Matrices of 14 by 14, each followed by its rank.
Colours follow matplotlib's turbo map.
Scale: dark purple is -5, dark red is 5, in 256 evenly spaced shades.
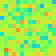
full rank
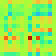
two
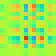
one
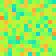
full rank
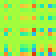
one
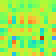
two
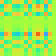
one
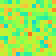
full rank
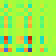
one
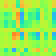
two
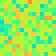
full rank
